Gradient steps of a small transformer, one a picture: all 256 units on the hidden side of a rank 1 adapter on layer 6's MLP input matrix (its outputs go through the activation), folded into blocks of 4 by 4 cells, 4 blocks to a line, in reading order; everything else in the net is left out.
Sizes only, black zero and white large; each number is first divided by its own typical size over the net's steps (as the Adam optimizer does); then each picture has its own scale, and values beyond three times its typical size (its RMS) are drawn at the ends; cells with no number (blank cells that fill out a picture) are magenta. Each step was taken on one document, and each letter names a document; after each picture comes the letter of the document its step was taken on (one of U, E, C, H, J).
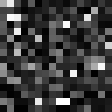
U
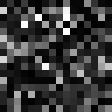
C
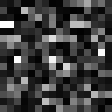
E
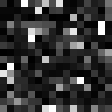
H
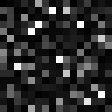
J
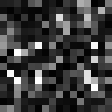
C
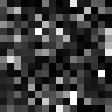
E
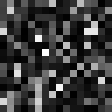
U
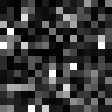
C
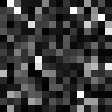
U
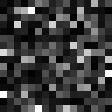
E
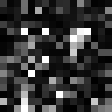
H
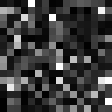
E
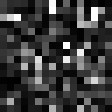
U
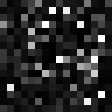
J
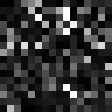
C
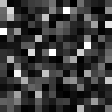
U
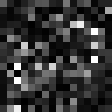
C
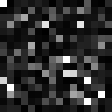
J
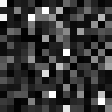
U
